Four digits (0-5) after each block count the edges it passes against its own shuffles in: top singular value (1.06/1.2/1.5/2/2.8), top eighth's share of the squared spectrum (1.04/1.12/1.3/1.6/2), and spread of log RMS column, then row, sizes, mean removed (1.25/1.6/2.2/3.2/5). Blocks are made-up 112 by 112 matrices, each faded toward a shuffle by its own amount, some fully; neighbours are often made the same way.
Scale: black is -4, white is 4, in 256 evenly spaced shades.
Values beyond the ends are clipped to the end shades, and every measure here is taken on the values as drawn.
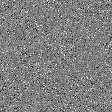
2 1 0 0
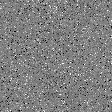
0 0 0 0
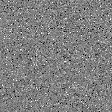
3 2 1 1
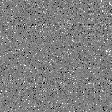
4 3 1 1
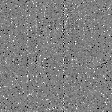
4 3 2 1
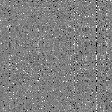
5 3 2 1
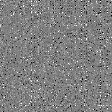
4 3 2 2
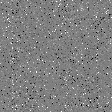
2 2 1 0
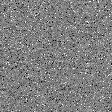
3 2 0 0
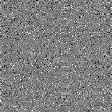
4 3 1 1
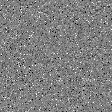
3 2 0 0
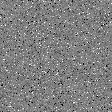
1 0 0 0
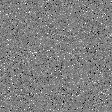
2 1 0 0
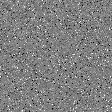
2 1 0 0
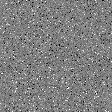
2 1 0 0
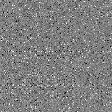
4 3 1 2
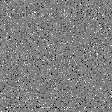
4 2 0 1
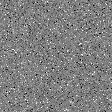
2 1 0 0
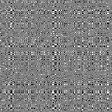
5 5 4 4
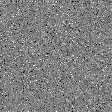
3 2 0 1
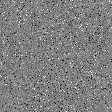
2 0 0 0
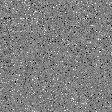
3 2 0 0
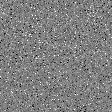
0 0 0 0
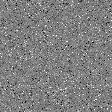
1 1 0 0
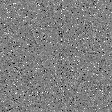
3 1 1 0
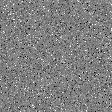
2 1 0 0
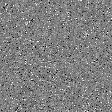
3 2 1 0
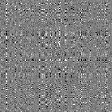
5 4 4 3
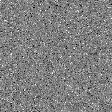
3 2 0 0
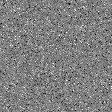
0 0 0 0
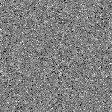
3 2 0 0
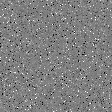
0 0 0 0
